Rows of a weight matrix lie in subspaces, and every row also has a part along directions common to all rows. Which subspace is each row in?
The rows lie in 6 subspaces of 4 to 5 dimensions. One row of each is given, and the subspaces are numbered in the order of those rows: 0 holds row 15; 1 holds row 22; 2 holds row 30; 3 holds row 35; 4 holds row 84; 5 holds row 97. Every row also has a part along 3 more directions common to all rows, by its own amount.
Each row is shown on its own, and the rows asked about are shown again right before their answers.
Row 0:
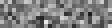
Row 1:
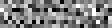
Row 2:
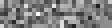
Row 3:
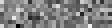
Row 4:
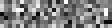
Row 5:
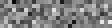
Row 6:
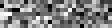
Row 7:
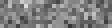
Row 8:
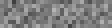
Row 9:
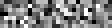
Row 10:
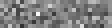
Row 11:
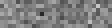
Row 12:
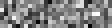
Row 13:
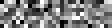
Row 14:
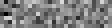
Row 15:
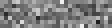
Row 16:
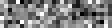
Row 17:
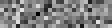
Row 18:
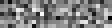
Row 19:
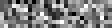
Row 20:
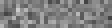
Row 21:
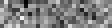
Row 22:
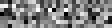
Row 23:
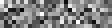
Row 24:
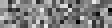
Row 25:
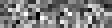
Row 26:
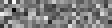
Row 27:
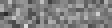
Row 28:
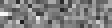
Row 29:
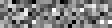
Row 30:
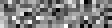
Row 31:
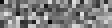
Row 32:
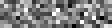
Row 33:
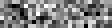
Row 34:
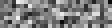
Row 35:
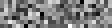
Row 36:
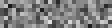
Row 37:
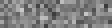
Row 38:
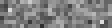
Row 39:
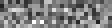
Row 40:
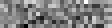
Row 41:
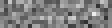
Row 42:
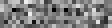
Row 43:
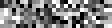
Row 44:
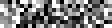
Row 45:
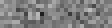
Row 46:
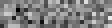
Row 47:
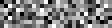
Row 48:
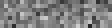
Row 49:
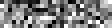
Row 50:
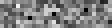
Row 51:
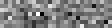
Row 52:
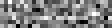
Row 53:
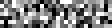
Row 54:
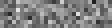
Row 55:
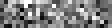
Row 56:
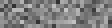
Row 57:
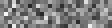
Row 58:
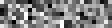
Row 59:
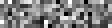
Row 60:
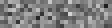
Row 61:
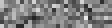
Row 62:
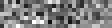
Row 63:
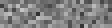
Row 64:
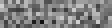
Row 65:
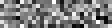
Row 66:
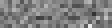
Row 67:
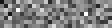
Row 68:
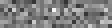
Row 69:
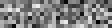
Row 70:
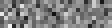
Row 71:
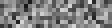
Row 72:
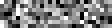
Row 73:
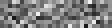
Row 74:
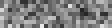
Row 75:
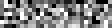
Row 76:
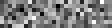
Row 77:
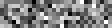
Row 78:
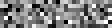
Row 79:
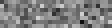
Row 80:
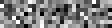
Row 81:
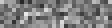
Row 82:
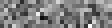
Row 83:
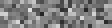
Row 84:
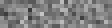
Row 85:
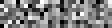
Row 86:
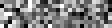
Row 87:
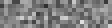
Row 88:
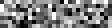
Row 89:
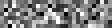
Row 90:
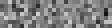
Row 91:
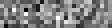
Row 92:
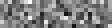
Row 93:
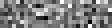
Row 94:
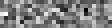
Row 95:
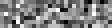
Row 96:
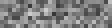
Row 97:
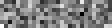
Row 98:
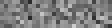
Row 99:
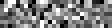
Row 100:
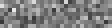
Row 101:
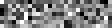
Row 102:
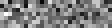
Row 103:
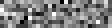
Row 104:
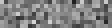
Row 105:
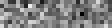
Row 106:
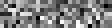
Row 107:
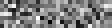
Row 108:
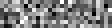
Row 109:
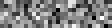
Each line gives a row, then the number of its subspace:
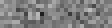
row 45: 3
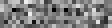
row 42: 0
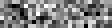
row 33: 0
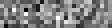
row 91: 0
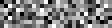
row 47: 3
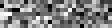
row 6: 5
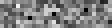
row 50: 4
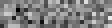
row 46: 2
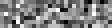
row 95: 4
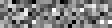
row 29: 0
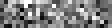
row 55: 5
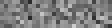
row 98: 2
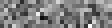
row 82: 3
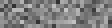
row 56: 0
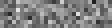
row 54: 4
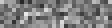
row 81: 4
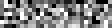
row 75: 3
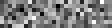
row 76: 1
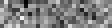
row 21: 5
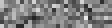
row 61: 1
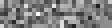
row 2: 4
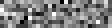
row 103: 4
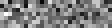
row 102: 5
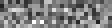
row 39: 0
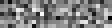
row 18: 1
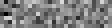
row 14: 4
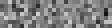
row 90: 1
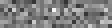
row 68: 0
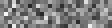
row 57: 1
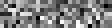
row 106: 3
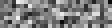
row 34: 4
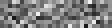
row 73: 0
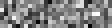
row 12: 5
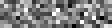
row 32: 2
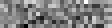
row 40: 1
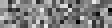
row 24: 5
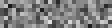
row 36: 3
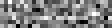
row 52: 1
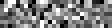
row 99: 5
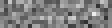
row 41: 1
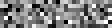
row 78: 3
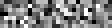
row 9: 4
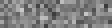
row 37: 0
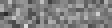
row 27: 5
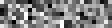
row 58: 4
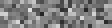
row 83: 4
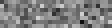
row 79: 2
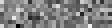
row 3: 1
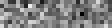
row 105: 5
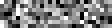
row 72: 2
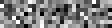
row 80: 2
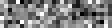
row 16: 5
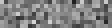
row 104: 2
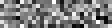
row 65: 2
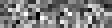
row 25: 3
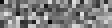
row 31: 2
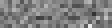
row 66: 1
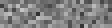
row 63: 5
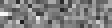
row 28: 4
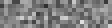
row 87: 2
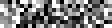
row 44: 1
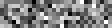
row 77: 4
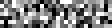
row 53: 0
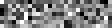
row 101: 4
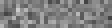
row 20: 2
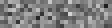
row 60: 3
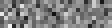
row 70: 1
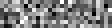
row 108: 0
